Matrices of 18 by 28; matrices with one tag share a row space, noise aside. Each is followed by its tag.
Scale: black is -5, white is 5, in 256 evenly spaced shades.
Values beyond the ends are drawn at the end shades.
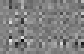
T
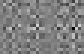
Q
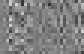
T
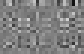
Q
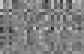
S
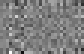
T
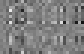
T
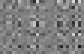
Q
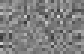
S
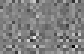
Q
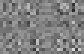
Q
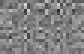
S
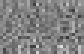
Q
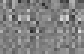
Q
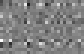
S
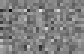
S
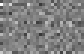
S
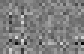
T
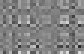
Q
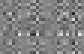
Q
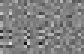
S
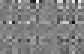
Q
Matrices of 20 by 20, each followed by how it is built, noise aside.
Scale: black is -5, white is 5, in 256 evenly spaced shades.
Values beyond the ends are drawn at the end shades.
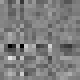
low rank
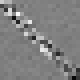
banded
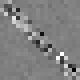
banded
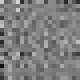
low rank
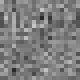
low rank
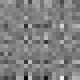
low rank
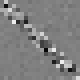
banded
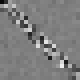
banded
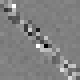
banded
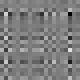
low rank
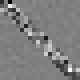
banded
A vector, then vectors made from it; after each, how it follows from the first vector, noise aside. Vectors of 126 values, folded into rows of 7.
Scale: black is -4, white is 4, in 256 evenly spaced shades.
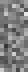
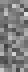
copied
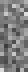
copied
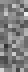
copied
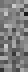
sign-scrambled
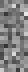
sign-scrambled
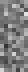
copied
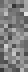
sign-scrambled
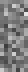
copied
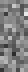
sign-scrambled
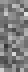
copied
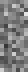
copied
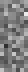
copied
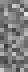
copied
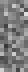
copied
